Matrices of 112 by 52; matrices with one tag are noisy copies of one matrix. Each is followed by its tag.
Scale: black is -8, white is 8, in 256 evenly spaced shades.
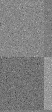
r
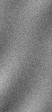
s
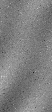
s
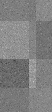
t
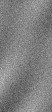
s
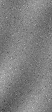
s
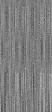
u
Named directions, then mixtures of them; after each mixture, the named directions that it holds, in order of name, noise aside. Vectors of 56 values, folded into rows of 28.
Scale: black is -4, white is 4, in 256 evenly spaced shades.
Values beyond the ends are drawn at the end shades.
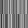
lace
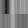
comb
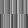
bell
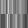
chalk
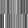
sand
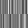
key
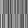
lace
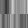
comb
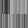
comb, lace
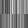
bell, comb, lace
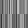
bell, lace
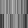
chalk, sand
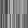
chalk, comb, lace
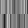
bell, chalk, sand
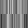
bell, chalk, lace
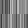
bell, comb, lace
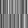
key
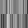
chalk, lace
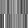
sand
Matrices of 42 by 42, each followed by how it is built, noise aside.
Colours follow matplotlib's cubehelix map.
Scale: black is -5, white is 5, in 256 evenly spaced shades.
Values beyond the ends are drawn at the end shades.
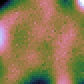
smooth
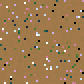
sparse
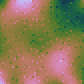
smooth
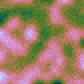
smooth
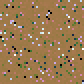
sparse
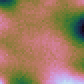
smooth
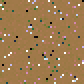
sparse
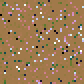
sparse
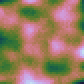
smooth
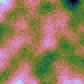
smooth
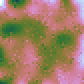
smooth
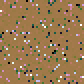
sparse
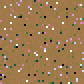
sparse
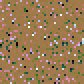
sparse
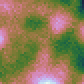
smooth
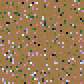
sparse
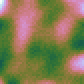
smooth
